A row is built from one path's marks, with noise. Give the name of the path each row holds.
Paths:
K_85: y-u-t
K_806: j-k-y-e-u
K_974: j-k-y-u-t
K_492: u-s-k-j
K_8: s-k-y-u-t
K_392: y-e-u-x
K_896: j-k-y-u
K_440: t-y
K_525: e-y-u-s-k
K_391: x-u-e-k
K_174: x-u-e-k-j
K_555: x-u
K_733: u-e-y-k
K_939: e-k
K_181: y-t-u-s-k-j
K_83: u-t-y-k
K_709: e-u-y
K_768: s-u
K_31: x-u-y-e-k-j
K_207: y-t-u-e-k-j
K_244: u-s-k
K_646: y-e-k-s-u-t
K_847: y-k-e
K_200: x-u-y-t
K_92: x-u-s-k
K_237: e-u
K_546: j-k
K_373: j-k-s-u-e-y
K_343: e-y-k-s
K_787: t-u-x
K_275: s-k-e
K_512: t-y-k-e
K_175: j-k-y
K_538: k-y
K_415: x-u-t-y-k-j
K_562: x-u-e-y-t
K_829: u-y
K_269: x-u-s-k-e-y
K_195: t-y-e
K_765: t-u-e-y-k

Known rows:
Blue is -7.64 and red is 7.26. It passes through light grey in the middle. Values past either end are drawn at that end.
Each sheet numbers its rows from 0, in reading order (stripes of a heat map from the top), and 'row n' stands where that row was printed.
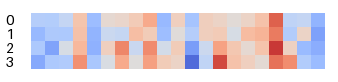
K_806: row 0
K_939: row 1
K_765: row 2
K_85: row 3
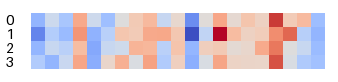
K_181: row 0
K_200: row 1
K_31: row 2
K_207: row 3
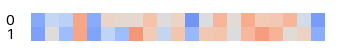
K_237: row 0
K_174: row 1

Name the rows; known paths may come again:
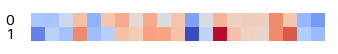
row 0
K_709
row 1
K_200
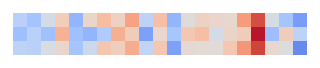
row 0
K_733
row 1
K_175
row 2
K_525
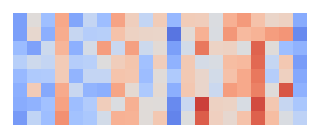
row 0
K_174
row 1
K_768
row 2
K_195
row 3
K_373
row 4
K_939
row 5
K_492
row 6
K_440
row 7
K_415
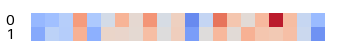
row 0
K_83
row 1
K_237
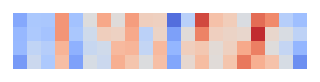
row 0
K_85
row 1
K_974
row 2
K_31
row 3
K_391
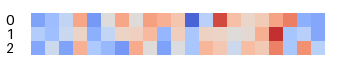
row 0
K_562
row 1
K_847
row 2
K_546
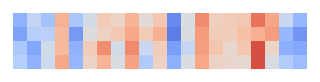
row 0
K_829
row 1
K_392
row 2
K_765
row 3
K_207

